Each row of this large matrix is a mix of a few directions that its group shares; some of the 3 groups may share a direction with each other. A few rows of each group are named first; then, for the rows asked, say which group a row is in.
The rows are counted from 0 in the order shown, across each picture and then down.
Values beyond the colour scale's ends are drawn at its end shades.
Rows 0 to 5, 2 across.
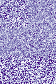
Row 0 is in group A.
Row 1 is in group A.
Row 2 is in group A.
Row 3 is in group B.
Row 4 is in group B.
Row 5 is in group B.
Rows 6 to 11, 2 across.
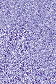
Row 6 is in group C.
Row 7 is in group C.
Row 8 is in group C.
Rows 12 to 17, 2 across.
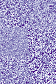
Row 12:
C
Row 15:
C
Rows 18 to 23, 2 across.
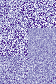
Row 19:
C
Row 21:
A
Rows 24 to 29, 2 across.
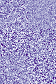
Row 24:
A
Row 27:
B
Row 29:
C
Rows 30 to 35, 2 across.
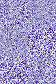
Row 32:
B
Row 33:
A
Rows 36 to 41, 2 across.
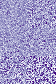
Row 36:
C
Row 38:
C
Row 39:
B
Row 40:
A
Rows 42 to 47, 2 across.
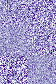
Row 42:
B
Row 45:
C
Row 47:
C
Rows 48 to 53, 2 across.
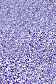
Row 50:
B
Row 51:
B
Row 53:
B
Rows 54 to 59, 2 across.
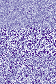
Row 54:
A
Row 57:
A
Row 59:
C
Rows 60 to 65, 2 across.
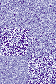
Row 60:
B
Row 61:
B
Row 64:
B
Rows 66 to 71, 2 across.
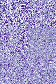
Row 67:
C
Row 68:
C
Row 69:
B
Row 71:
B
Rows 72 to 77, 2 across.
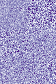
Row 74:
C
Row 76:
B
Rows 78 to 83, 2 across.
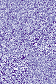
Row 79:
C
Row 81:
A
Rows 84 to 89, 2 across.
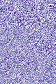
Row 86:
A
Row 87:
A
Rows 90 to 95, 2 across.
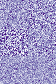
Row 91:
C
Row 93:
A
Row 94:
B
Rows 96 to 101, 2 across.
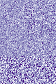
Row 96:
A
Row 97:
C
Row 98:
C
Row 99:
B
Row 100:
C
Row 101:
A
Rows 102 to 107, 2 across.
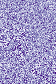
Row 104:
A
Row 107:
A
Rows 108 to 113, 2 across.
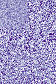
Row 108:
C
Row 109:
B
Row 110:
C
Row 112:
B
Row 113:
C
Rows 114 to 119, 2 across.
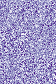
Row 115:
C
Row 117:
B
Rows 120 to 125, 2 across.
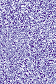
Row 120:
B
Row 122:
B
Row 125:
B
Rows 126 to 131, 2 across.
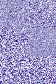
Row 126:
C
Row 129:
B
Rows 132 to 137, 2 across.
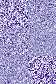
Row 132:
A
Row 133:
B
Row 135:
B
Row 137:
A
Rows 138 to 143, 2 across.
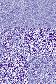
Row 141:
B
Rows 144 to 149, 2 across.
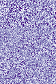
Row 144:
C
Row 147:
A
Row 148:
A
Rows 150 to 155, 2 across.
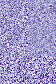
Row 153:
A
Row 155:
A
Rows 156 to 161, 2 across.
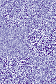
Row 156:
A
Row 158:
A
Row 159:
A
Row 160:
B
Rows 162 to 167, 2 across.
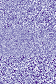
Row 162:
C
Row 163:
A
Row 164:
B
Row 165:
B
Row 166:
B
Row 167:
C
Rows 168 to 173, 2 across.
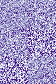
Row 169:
C
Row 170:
B
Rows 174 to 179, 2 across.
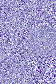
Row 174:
A
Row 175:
A
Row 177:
B
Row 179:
C
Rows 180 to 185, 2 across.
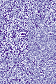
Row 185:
B
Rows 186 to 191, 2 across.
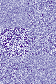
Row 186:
B
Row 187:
B
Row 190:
B
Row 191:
C
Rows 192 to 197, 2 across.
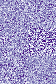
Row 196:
A
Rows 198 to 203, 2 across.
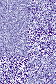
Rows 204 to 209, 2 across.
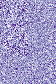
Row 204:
C
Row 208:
B
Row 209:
A
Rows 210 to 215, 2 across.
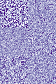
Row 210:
C
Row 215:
C
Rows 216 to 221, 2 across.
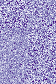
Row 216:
A
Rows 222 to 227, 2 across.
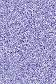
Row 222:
A
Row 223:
C
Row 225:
B
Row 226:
A
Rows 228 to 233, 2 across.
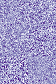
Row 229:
B
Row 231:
B
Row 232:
C
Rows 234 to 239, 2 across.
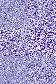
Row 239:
A
